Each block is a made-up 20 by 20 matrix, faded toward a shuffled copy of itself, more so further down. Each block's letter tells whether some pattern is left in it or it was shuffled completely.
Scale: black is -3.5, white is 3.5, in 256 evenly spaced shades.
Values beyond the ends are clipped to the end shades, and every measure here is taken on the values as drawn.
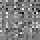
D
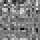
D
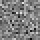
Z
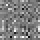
D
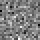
Z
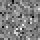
Z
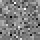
Z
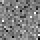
Z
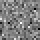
Z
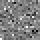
Z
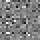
D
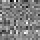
D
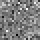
Z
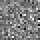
Z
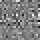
D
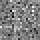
Z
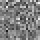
D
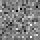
Z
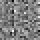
D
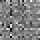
D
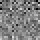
D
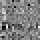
D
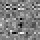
D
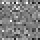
D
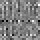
D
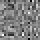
D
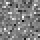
Z
